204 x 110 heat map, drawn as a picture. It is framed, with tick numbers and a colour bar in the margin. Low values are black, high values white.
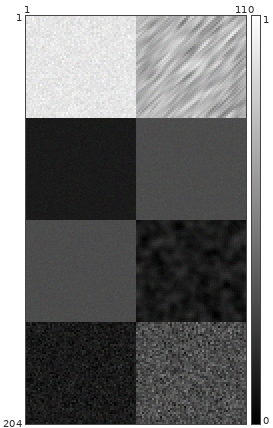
It is made of 4 by 2 panels. Panel 1,1: very high, fine-grained, faint in contrast. Panel 1,2: high, slanting up to the right. Panel 2,1: very low, flat. Panel 2,2: low, flat. Panel 3,1: low, flat. Panel 3,2: very low, blotchy, faint in contrast. Panel 4,1: very low, fine-grained, faint in contrast. Panel 4,2: low, fine-grained.
